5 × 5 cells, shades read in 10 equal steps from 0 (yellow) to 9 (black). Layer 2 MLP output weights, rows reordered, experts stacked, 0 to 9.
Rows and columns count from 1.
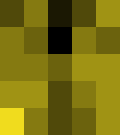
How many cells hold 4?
7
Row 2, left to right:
4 5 9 4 5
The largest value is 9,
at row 2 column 3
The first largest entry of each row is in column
3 3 3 3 3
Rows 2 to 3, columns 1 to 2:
4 5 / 4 4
